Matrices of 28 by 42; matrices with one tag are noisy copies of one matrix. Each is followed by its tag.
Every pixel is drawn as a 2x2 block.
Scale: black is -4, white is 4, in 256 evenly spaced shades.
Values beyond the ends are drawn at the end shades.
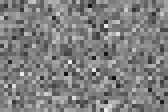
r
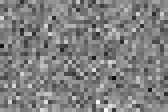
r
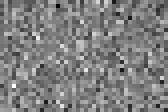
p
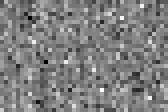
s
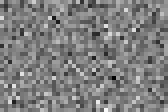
r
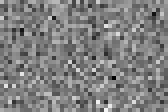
r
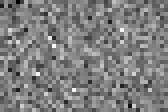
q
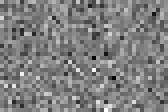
r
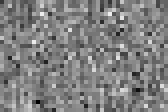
s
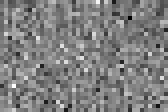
p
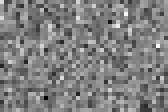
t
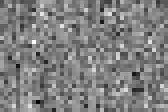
s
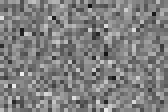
r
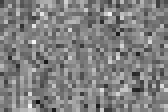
s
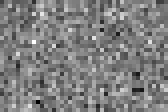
s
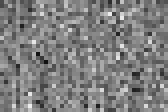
s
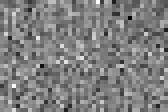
p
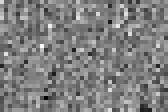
t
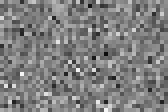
r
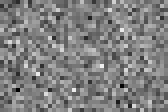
q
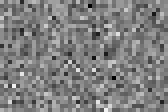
r
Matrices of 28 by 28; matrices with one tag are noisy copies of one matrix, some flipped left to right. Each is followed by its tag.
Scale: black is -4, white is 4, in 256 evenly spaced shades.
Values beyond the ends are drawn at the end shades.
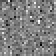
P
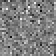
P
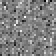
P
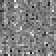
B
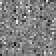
P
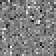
P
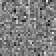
P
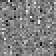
P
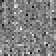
B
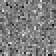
B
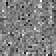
B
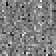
B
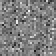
P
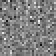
P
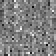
B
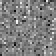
P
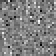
P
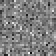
B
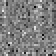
B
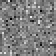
P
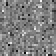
B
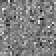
P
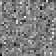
P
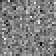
P
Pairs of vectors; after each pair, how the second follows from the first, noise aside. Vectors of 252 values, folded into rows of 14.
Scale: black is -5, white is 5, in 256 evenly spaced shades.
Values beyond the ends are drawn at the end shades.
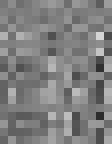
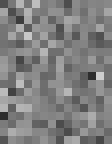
shuffled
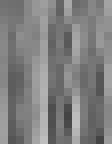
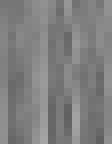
shrunk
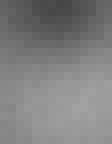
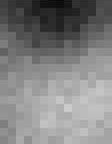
scaled up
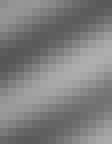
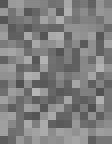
shuffled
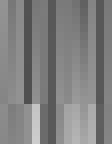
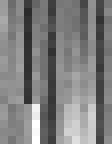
scaled up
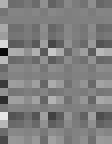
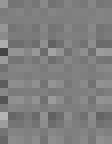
shrunk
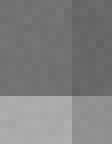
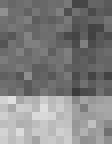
scaled up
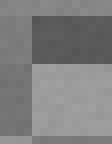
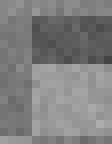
copied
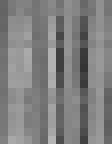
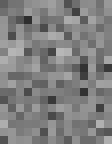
shuffled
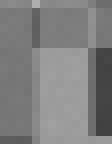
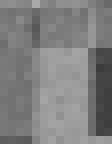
copied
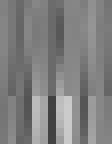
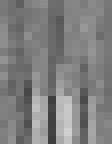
copied
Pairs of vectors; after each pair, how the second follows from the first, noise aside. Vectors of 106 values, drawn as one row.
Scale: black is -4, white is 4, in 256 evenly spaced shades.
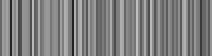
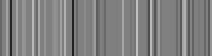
partly zeroed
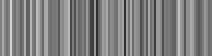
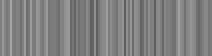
shrunk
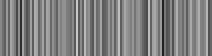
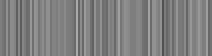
shrunk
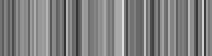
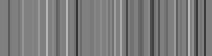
partly zeroed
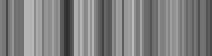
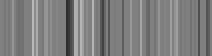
partly zeroed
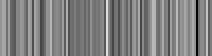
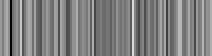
wrapped around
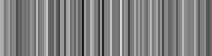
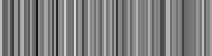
wrapped around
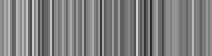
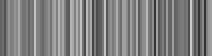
wrapped around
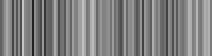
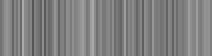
shrunk
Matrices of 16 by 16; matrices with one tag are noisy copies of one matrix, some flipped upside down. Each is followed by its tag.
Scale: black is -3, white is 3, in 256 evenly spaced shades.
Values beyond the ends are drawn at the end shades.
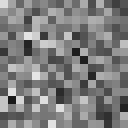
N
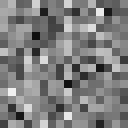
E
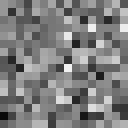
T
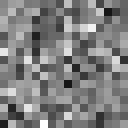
E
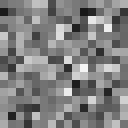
T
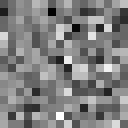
T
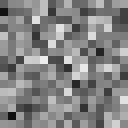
T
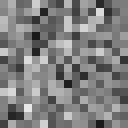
E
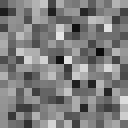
T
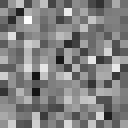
E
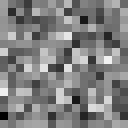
T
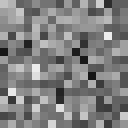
N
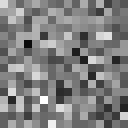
N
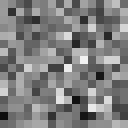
T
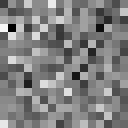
N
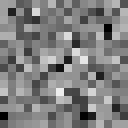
T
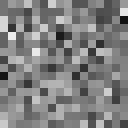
N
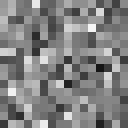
E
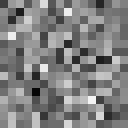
E
